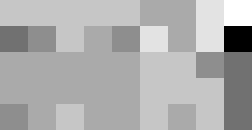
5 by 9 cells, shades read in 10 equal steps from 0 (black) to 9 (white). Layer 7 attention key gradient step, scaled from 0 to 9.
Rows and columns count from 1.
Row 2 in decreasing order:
8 8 7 6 6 5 5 4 0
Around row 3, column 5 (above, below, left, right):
5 6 6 7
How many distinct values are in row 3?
4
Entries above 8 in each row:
1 0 0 0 0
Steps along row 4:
same same same same up same same down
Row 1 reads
7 7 7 7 7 6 6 8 9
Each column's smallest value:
4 5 6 6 5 6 6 5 0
